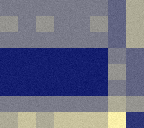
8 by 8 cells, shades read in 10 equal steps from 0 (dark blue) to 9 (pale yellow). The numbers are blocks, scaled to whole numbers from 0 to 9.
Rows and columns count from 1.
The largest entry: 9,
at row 8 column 7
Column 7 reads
3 3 3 4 5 4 6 9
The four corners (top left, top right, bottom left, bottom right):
4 6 6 1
